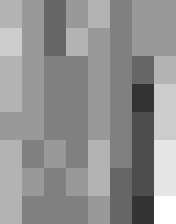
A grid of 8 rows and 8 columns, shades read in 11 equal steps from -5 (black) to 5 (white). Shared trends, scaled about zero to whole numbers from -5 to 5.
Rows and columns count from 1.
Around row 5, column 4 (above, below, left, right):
0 0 0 1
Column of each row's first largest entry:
1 1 1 8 8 8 8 8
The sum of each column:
16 6 -1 4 11 -2 -11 23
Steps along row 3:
down down same up down down up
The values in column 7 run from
-3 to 1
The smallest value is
-3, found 2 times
